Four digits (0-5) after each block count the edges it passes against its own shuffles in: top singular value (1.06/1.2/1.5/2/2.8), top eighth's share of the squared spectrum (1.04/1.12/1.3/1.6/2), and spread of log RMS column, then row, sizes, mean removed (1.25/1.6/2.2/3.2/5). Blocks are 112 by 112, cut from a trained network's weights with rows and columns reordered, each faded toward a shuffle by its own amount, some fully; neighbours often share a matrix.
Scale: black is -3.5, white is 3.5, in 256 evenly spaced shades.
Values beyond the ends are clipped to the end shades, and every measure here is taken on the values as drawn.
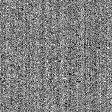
3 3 0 2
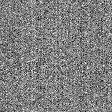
2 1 0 1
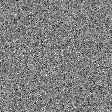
0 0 0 0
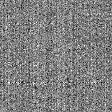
3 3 0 2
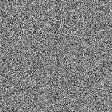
3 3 1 1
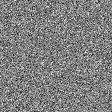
0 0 0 0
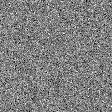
1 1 0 0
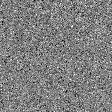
0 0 0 0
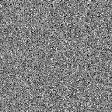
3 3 1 1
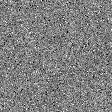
0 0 0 0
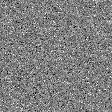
0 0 0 0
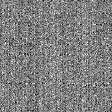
3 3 0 2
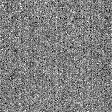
2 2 0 1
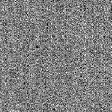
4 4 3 2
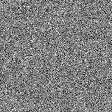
2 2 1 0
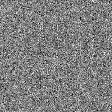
2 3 1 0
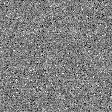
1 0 0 0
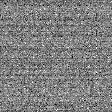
3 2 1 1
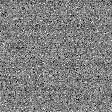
2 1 0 0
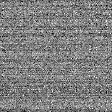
4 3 2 1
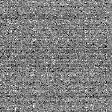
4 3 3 1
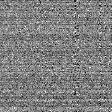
4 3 3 1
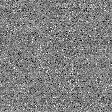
2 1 0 0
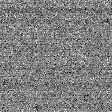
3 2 1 0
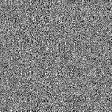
3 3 2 2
